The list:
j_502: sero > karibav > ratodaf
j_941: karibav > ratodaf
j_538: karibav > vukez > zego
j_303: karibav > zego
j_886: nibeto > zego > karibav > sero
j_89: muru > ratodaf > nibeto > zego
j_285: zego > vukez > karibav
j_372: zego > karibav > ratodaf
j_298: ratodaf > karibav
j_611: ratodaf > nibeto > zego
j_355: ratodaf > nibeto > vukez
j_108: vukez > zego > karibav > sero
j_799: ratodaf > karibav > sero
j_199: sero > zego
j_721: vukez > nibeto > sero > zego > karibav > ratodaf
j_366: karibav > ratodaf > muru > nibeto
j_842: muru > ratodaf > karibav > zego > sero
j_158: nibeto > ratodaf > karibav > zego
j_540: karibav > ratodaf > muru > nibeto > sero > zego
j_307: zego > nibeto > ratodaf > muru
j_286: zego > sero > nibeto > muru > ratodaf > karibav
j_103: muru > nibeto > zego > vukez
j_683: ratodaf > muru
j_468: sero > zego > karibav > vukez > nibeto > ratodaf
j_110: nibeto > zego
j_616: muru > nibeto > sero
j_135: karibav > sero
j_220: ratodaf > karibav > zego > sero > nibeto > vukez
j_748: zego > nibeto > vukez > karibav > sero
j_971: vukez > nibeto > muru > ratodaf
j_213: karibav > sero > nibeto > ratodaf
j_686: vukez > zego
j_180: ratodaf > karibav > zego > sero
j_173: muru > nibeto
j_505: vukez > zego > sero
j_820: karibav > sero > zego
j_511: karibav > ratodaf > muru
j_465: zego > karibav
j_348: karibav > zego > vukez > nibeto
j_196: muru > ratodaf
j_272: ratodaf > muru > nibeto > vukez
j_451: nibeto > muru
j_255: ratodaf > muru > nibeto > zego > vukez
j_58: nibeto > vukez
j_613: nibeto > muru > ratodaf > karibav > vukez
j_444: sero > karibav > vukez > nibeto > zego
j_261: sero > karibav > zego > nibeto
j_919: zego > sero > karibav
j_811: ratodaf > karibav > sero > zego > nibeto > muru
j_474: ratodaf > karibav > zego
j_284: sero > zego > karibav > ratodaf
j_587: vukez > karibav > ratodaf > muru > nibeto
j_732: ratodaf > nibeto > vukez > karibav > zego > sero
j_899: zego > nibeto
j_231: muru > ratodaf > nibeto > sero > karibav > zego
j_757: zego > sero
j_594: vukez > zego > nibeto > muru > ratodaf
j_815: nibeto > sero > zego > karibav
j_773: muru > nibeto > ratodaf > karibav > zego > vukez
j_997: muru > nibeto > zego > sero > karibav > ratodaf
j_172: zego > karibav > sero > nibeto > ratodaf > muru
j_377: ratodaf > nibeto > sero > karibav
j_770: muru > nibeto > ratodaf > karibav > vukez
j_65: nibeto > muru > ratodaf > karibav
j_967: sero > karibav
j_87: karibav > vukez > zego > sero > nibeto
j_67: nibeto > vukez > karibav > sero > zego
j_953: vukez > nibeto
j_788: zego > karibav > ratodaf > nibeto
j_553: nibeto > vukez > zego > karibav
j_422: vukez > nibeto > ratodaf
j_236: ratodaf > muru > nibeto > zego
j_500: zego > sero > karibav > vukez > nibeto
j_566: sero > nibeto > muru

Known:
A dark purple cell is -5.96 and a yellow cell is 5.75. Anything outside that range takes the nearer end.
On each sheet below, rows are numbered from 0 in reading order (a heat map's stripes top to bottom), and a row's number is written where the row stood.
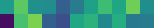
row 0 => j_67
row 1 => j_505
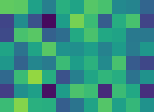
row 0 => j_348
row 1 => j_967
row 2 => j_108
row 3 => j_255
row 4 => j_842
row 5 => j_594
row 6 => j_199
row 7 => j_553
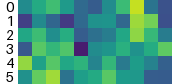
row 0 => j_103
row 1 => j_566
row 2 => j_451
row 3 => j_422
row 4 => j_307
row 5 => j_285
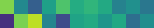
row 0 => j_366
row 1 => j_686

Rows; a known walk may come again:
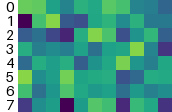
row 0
j_348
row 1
j_505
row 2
j_502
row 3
j_997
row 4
j_587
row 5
j_611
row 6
j_236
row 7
j_199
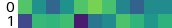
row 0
j_941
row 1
j_971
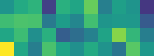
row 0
j_500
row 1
j_748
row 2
j_451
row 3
j_158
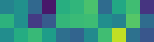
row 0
j_261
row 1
j_213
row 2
j_103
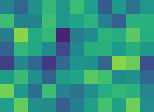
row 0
j_683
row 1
j_732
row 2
j_58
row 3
j_721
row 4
j_566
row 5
j_87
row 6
j_65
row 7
j_67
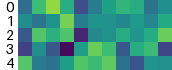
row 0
j_594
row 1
j_272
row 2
j_422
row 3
j_967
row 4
j_220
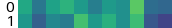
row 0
j_89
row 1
j_842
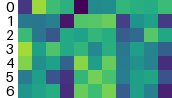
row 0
j_953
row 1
j_284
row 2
j_377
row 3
j_307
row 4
j_172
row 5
j_135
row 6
j_919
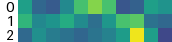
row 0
j_799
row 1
j_773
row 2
j_616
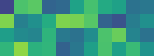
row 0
j_108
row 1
j_474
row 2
j_770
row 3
j_553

